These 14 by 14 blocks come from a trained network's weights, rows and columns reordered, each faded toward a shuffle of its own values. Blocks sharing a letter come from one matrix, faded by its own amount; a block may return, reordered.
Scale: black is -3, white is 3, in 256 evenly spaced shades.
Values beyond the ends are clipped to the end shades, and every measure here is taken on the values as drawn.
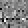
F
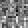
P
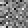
P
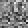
P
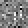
F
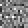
P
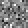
F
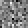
F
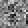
P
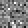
F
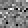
F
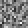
P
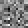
P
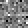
F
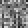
P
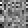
P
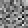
P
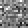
F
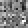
P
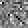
F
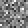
F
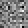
P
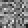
P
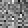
P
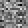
P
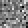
F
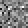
P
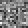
P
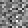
P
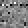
F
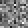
P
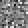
F
